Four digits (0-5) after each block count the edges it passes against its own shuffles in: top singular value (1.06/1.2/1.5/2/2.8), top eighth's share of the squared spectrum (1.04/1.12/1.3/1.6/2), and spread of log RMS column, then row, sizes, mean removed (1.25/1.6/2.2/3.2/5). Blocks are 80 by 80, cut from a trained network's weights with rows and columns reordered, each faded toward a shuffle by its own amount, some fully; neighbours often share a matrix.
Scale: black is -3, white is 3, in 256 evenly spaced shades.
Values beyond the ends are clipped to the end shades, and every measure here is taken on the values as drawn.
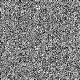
3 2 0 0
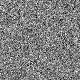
0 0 0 0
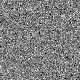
0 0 0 0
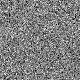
0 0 0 0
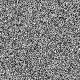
0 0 0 0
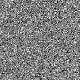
3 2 0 1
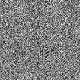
4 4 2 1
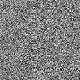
4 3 1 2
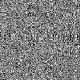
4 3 1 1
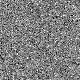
0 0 0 0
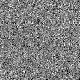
3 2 1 1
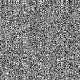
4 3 1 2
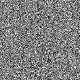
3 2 1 0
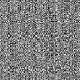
4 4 2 3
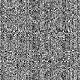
3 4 1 2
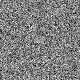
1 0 0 0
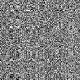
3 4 1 2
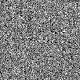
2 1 0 0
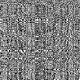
4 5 2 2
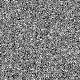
1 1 0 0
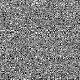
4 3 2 2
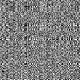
4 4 2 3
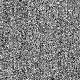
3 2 0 0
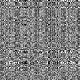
4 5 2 3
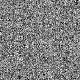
3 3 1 1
